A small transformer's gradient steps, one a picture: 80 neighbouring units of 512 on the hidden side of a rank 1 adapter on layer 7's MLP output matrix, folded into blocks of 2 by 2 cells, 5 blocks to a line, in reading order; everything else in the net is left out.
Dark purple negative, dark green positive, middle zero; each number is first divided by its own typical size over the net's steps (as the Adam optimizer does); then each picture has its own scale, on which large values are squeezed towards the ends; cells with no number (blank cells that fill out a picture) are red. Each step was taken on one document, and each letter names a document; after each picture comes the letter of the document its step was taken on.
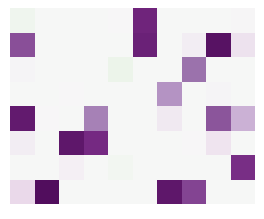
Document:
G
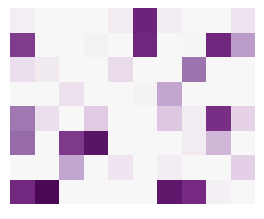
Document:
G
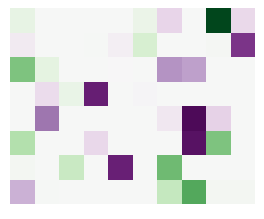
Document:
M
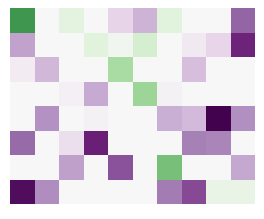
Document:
G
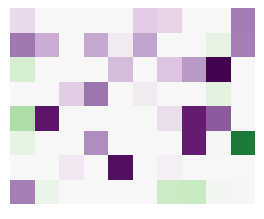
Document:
M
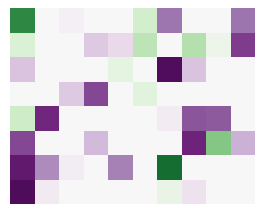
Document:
M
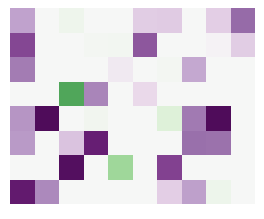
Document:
M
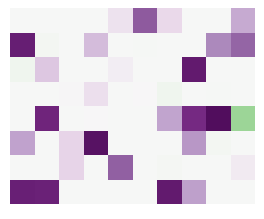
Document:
G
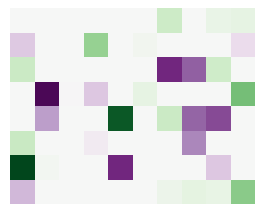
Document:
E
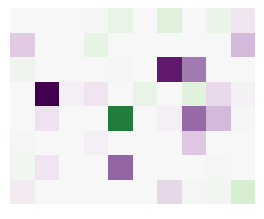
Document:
E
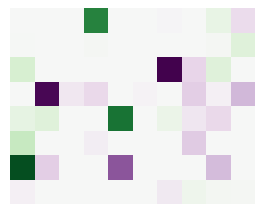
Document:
E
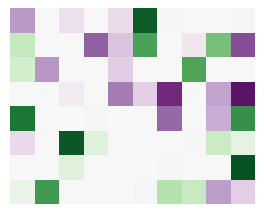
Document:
G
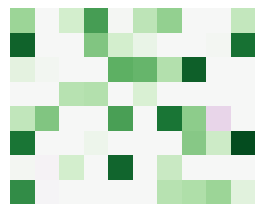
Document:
M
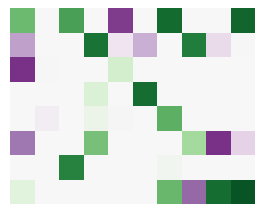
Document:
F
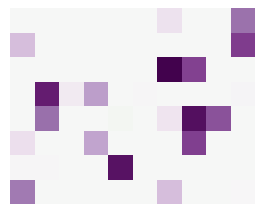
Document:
E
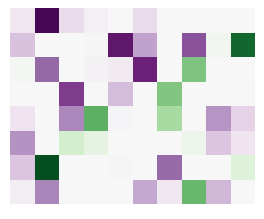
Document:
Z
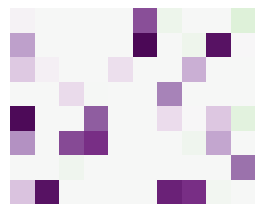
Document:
G
